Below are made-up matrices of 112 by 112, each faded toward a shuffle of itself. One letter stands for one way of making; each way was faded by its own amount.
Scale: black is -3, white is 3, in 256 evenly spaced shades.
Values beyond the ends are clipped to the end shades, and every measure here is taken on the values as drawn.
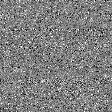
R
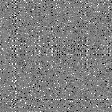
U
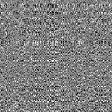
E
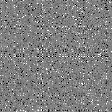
U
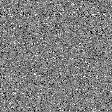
R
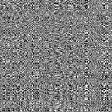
E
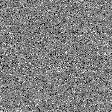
R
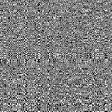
E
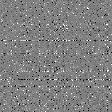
U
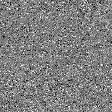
R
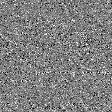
R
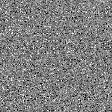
R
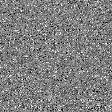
R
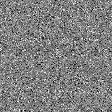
R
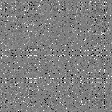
U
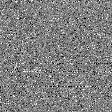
R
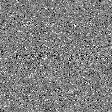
R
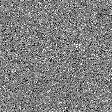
R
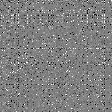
U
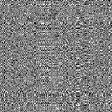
E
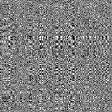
E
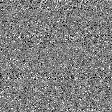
R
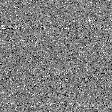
R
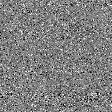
R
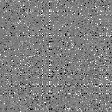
U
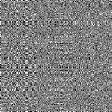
E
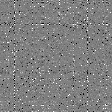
U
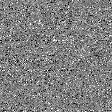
R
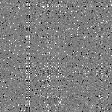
U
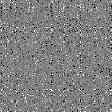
U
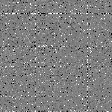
U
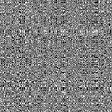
E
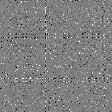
U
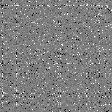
U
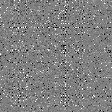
U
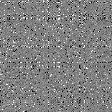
U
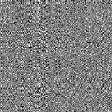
E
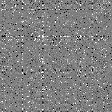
U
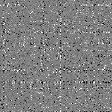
U
